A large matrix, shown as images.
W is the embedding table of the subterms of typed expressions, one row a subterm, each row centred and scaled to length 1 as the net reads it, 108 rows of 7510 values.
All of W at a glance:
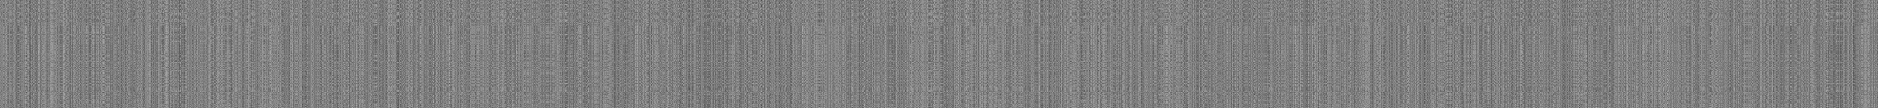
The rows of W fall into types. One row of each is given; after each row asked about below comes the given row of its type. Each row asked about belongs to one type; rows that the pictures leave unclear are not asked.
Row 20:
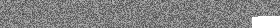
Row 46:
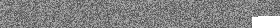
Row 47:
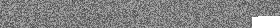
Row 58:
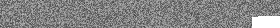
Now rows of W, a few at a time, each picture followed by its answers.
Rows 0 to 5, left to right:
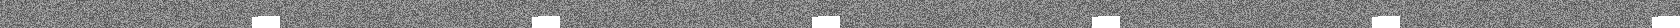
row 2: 46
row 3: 58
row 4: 20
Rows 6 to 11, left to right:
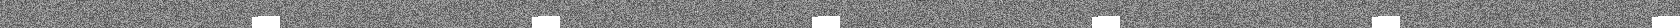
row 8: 46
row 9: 46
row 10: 47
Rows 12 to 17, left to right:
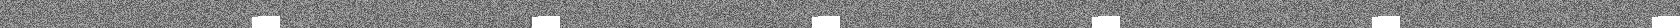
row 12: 20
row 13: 47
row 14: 20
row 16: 58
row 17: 58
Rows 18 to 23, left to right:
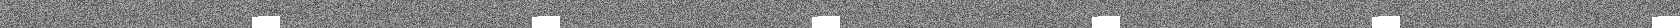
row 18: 46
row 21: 20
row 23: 58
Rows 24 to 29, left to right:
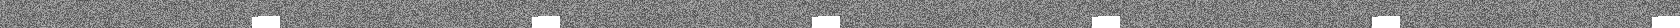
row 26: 47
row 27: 58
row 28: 47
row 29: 47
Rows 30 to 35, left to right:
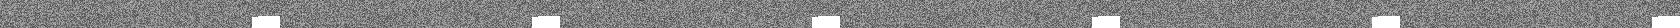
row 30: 47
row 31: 58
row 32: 58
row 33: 58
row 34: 20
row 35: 47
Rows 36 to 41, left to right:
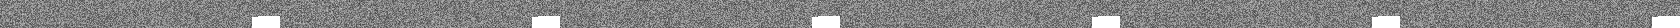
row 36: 58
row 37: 58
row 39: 58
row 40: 47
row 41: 47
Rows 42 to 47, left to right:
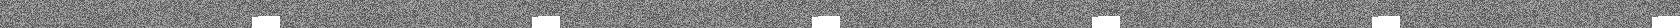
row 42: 58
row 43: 47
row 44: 58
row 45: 46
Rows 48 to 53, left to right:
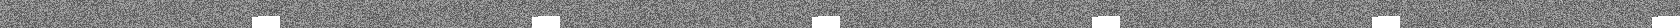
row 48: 46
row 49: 58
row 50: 47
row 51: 46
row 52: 46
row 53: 46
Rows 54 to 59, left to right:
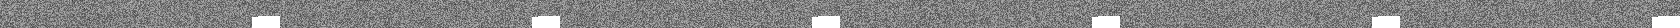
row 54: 47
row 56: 46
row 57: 47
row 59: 46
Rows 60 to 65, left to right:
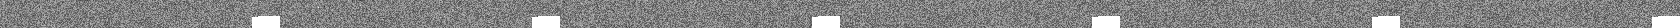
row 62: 47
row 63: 58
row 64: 46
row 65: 58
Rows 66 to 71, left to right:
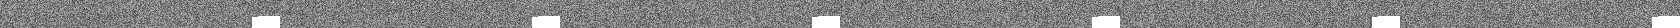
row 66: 47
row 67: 46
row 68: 47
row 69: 58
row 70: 47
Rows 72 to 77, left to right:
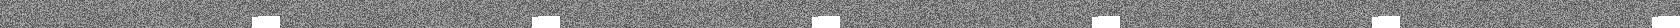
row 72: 58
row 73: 58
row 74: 58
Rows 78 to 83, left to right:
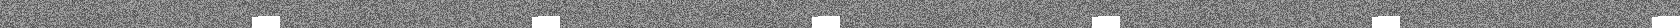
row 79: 47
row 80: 20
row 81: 58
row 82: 47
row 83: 20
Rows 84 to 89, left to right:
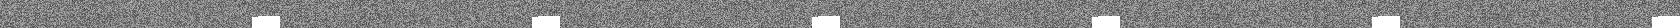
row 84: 47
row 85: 47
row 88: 47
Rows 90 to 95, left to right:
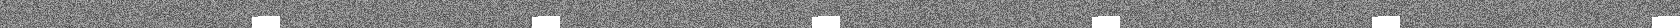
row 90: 20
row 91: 47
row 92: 46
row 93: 47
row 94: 46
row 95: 58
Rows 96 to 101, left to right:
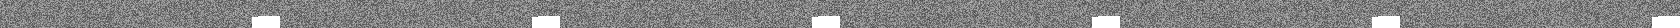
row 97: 46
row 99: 47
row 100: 58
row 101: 58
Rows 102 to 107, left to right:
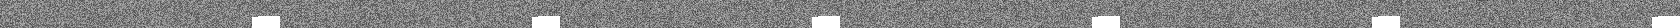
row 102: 58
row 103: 47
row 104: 20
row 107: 58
